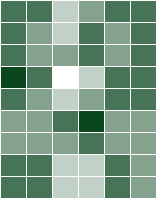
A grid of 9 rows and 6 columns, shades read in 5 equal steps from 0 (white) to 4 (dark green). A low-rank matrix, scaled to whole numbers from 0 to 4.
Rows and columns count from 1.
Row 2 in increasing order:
1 2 2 3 3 3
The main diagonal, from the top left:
3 2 2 1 3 2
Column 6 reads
3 3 3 3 3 2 2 2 2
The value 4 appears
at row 4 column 1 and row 6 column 4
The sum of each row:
15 14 15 14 14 15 13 13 13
